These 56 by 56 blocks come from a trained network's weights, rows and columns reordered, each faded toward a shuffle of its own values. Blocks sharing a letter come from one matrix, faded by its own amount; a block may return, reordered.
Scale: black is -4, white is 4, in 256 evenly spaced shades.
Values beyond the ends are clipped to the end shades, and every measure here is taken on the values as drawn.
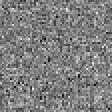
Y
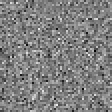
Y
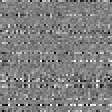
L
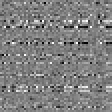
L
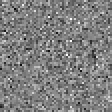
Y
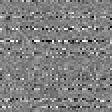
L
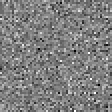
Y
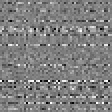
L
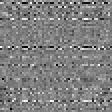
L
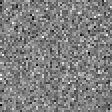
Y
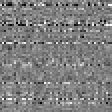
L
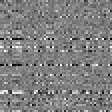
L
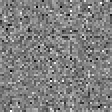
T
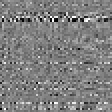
L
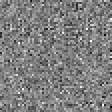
T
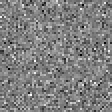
Y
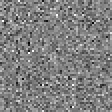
T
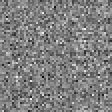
T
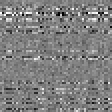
L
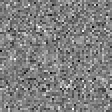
Y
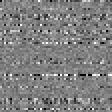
L
